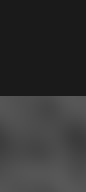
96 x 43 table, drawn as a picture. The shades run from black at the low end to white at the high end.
It is made of 2 by 1 panels. Panel 1,1: very low, flat. Panel 2,1: low, smooth, faint in contrast.
